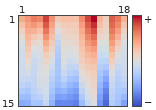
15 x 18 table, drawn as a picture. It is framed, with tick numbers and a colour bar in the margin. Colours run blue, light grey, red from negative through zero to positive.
The grain runs up and down. No lone cell stands out from its neighbours. Values rise toward the top.
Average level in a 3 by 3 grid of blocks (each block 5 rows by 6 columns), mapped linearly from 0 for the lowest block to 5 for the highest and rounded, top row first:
5 4 5
2 2 2
1 0 0
